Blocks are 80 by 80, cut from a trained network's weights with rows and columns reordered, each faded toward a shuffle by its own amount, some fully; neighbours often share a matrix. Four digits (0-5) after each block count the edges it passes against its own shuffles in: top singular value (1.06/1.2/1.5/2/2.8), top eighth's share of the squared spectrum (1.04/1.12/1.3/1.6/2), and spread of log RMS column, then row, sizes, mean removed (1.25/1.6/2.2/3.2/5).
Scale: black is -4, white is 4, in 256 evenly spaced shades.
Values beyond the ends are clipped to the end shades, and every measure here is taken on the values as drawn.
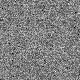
1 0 0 0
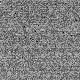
2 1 0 0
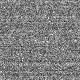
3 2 0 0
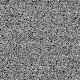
1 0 0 0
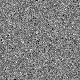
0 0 0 0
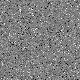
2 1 0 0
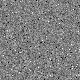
0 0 0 0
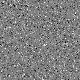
1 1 0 0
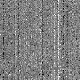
4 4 3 1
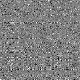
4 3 1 3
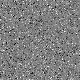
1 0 0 0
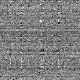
4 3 2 1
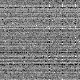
5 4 2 3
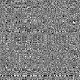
4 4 1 3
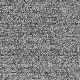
2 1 0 0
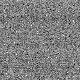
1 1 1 0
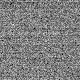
2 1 0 0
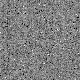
1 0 0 0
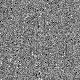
0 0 0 0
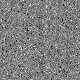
1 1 0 0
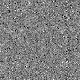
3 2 1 1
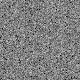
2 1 0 0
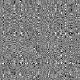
4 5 3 2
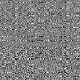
4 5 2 4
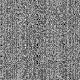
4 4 1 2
